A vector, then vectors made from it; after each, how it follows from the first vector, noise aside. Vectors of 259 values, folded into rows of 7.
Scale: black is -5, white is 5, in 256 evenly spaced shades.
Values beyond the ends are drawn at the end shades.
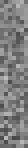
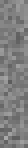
shrunk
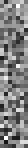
scaled up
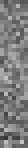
sign-scrambled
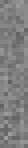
shrunk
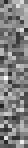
scaled up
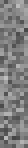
copied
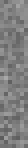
shrunk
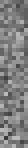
negated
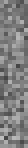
negated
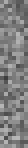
negated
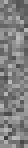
negated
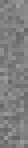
shrunk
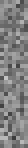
sign-scrambled
